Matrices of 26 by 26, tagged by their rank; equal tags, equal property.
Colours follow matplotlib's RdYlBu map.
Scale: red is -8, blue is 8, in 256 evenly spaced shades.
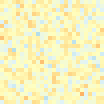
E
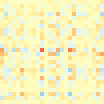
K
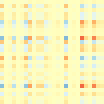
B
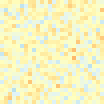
E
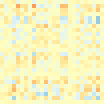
K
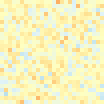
E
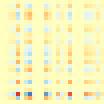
B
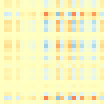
B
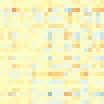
K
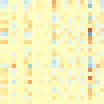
K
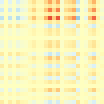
B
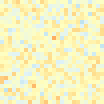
E
